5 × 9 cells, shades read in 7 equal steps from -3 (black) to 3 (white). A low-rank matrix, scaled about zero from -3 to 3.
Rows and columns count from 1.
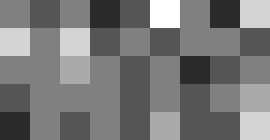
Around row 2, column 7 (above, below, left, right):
0 -2 -1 0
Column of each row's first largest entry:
6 1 3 9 9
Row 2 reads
2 0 2 -1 0 -1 0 0 -1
